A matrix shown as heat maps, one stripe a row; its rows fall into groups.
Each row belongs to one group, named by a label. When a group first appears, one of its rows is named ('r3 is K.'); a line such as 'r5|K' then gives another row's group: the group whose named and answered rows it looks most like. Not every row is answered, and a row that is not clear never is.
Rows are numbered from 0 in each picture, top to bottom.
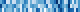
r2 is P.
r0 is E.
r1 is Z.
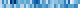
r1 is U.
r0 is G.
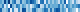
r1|G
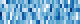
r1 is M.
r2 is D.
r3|Z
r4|Z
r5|G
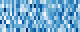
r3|P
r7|U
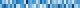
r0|U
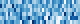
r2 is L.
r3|M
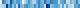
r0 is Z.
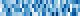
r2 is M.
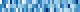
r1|E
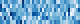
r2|E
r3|G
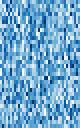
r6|U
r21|L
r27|D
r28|P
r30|U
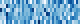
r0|P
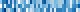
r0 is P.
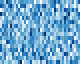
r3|E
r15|D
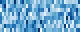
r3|P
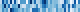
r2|G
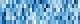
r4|E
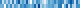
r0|P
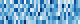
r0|L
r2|L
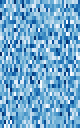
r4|Z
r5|G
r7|L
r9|U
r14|U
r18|G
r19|D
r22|G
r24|L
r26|M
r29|G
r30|M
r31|G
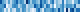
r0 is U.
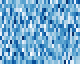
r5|L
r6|P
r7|M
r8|M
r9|Z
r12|M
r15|G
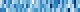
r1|L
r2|E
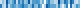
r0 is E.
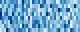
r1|L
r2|Z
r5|G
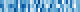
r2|L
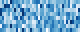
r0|G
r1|M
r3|Z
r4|L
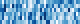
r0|P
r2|E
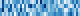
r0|L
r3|P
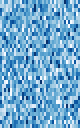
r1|U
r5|G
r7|D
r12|P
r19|P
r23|Z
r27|U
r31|G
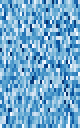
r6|D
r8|Z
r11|D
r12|Z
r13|G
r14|U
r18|U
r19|G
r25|M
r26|E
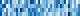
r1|E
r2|L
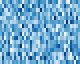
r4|U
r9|L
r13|M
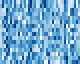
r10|G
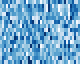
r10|G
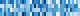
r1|U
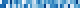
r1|E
